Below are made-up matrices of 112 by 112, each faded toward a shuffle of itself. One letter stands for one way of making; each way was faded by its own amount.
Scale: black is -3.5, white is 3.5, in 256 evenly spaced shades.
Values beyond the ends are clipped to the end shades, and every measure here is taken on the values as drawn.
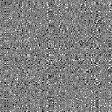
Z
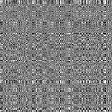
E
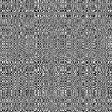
E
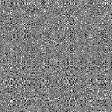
Z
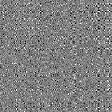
Z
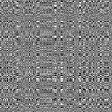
E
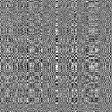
E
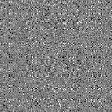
Z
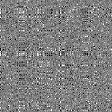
Z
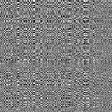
E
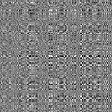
E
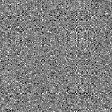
Z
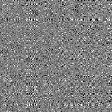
Z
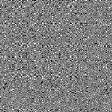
Z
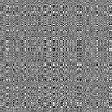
E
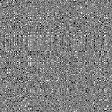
Z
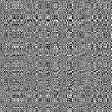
E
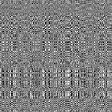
E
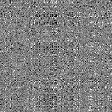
Z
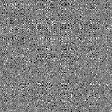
Z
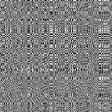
E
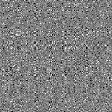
Z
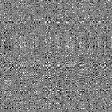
Z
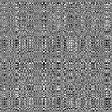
E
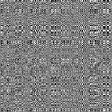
E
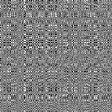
E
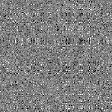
Z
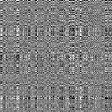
E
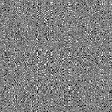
Z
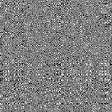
Z
